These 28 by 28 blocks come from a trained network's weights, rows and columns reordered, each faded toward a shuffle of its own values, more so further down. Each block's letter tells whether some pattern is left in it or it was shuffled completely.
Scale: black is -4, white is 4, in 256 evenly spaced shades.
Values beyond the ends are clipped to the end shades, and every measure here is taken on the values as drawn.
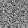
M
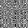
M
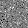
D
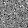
D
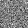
D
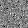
D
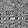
M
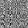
M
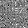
M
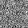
M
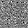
M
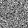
D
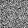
D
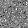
D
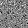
D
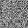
M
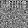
M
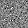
D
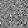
M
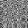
M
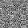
M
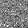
D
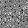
M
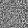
M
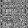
M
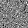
D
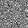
M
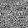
M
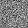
M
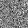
D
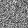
D
